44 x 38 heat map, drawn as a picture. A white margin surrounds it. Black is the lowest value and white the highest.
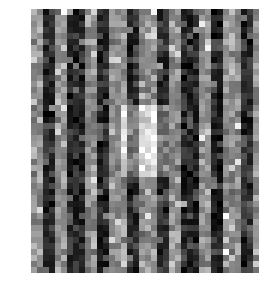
Odd patch: higher, in the centre. Ninth with the highest average: centre. Stripes: upright, repeating 8 times. Average level on the scale: 40%.
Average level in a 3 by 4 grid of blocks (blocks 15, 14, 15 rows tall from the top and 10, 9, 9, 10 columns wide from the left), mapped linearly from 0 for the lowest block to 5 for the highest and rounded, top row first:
1102 | 0532 | 0102
